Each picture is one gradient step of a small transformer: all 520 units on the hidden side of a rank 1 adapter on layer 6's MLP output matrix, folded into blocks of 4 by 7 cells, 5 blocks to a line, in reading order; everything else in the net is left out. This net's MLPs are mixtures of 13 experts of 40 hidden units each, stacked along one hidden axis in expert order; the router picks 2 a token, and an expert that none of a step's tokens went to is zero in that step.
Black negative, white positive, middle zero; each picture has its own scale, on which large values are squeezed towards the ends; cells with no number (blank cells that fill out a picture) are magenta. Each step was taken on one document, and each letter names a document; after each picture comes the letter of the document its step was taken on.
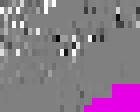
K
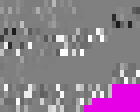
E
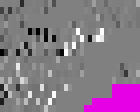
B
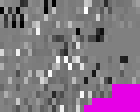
K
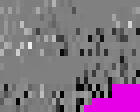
E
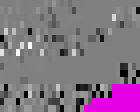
E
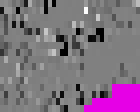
K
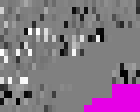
B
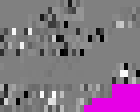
E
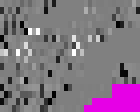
K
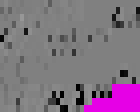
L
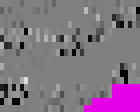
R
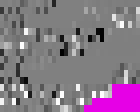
R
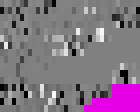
R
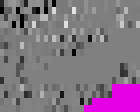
R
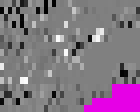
R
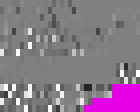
E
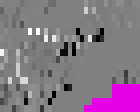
B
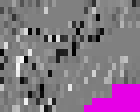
K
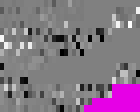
E
